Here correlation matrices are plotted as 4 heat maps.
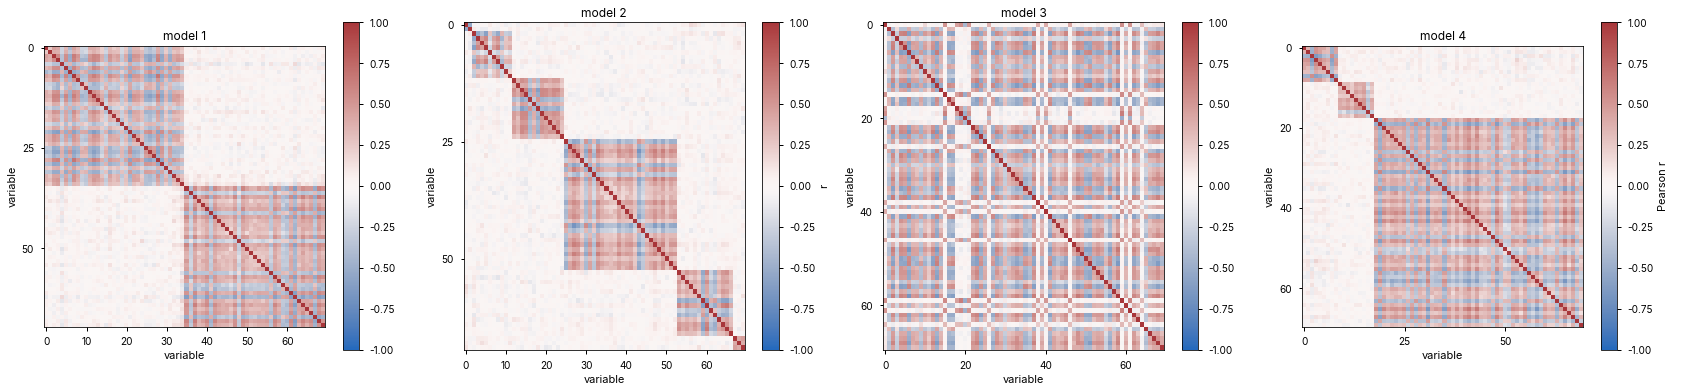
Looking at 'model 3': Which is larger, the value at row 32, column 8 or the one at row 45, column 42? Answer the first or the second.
the second
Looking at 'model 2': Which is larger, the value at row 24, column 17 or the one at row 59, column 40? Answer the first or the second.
the first
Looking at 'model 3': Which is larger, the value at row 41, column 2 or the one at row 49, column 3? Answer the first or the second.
the second
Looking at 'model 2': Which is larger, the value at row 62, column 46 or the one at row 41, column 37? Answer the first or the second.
the second
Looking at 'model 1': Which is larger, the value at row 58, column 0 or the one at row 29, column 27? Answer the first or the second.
the second
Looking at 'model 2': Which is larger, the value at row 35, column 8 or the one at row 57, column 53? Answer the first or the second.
the second
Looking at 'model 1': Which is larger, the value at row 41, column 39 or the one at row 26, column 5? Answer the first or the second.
the first
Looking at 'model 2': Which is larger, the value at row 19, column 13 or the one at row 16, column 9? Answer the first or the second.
the first
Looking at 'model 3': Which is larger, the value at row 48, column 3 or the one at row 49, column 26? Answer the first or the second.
the second
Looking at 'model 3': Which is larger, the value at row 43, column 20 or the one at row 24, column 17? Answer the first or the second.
the second
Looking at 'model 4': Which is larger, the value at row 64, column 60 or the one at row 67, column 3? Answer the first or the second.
the first
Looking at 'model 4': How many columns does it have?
70
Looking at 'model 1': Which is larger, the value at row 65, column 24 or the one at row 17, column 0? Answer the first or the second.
the second
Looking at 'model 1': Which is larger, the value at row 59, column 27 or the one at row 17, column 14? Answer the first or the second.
the second
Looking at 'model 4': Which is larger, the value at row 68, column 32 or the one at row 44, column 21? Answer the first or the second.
the second
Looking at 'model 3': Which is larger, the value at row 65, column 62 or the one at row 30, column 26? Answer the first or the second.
the second
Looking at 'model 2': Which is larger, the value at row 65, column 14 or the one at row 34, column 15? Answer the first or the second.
the first
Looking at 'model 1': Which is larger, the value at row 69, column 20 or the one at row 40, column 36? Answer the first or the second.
the first
